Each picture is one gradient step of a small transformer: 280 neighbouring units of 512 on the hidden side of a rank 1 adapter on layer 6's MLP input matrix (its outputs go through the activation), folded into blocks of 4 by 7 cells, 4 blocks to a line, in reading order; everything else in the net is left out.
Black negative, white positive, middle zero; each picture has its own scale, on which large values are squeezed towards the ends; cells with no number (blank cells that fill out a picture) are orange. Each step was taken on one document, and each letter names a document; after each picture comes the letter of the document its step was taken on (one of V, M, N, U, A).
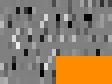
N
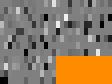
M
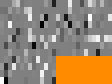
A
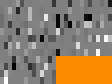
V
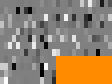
N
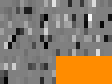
M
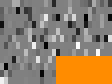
A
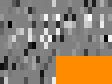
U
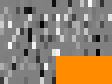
N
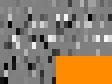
V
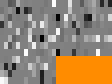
A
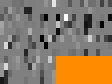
M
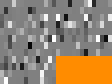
U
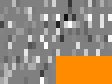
U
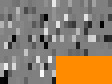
M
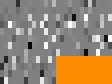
U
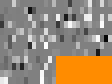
U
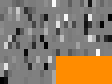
M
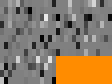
A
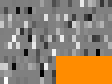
N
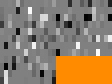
V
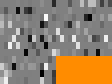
N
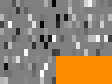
A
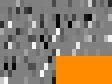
V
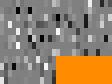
N
